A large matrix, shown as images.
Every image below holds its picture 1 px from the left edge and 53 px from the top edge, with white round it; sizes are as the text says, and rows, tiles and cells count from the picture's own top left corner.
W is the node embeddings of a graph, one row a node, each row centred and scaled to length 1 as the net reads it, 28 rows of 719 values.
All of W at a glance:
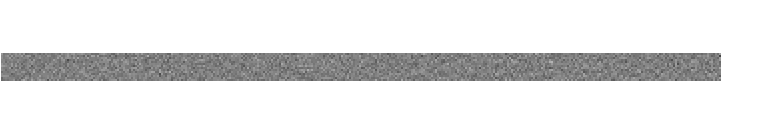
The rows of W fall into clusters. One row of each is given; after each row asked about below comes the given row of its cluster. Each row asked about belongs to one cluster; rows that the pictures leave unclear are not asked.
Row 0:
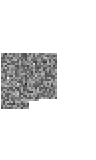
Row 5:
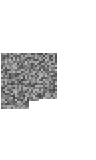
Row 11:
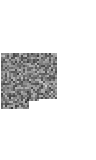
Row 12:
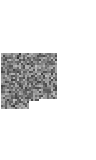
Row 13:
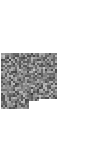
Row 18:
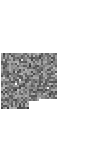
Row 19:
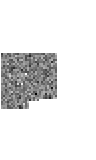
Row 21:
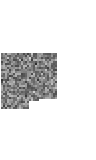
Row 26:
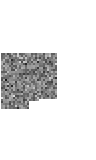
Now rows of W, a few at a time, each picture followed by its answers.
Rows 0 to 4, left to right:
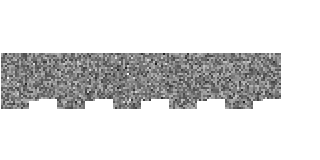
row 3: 12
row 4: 26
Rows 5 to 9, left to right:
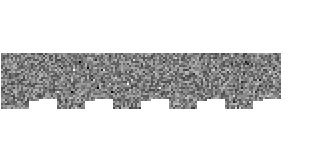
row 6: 13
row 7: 18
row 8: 21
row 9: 13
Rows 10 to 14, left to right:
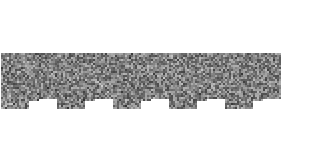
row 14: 0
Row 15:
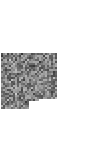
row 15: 5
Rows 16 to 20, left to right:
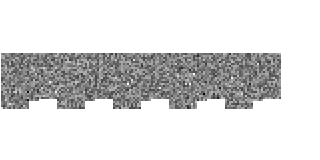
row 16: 13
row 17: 18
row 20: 0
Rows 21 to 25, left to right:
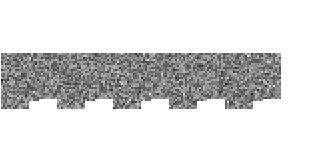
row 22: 12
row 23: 21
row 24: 5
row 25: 11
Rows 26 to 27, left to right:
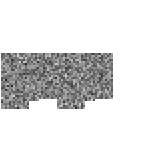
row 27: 19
